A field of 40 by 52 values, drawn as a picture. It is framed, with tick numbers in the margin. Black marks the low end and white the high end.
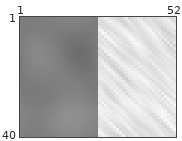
It is made of 1 by 2 panels. Panel 1,1: middling, smooth, faint in contrast. Panel 1,2: very high, slanting down to the right, faint in contrast.
